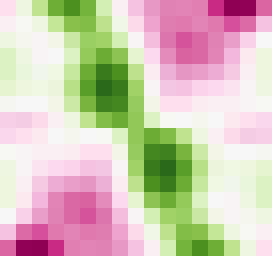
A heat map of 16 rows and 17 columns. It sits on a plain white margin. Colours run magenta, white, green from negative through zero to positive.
A half turn leaves it unchanged. There are no lone odd cells. There are no regular stripes. The ninth with the highest average is the centre.
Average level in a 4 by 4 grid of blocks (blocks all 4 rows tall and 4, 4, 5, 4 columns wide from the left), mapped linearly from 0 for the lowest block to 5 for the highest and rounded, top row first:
3 4 0 0
2 5 2 2
2 2 5 2
0 0 4 3
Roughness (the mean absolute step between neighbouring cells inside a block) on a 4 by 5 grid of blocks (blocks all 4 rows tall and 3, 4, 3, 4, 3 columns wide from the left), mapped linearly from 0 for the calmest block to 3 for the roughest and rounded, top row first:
1 2 3 0 3
1 2 3 1 1
1 1 3 2 1
3 0 3 2 1
